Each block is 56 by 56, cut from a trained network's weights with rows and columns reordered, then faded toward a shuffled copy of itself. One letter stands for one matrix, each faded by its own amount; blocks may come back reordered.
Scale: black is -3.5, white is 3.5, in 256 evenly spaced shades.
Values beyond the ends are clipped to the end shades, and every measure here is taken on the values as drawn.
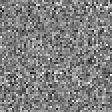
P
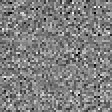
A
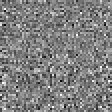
A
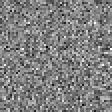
P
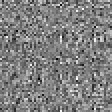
A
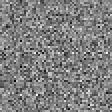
P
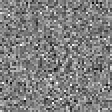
P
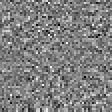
A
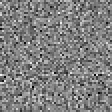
P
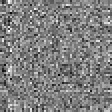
A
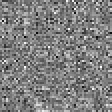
A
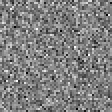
P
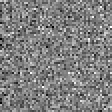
P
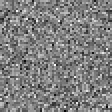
P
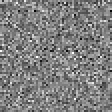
P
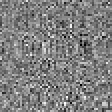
A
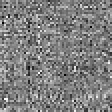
A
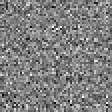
A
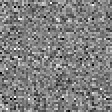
A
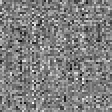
A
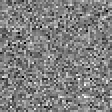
P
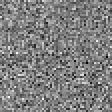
P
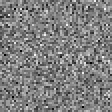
P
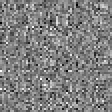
A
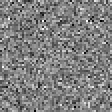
P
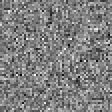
P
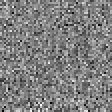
P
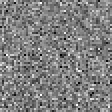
A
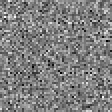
P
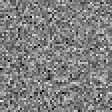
P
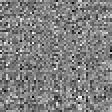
A
